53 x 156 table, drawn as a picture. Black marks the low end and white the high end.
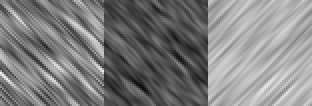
The table splits into one row of 3 panels. Panel 1,1: middling, slanting down to the right, strong in contrast. Panel 1,2: low, slanting down to the right. Panel 1,3: high, slanting up to the right.
